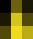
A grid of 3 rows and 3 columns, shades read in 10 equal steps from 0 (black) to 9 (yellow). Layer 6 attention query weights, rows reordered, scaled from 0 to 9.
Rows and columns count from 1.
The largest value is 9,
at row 3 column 2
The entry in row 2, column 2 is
8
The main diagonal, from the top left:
0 8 7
